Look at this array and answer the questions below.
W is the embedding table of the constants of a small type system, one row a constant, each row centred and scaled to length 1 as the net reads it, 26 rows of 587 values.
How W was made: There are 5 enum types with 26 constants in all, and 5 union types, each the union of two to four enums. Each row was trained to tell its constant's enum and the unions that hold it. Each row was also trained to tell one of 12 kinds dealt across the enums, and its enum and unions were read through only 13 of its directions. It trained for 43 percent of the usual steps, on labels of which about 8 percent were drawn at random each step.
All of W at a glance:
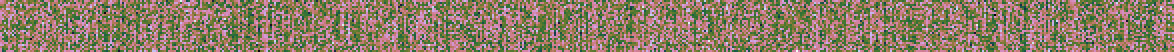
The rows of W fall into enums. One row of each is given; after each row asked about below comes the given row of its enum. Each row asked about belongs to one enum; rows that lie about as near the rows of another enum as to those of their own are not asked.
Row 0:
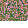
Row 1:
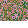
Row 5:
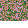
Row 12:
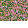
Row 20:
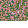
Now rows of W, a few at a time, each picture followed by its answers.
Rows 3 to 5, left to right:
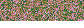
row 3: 12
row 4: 1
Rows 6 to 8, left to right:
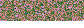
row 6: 5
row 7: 1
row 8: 5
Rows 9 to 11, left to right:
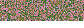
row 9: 5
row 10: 0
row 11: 0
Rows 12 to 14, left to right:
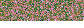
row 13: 12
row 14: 0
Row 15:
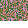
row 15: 12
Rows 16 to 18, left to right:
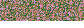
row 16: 5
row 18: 12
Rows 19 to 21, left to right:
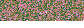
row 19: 0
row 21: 1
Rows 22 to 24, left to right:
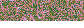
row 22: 5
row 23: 20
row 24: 0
